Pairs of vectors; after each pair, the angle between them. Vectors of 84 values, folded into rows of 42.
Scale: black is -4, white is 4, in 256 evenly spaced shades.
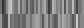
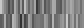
orthogonal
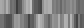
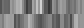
nearly opposite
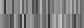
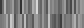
nearly opposite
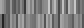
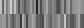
orthogonal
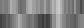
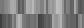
nearly parallel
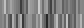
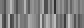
orthogonal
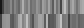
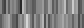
partly aligned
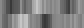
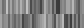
partly opposed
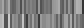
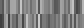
nearly opposite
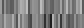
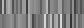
partly opposed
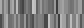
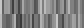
orthogonal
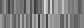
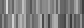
orthogonal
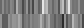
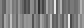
orthogonal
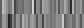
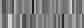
nearly opposite
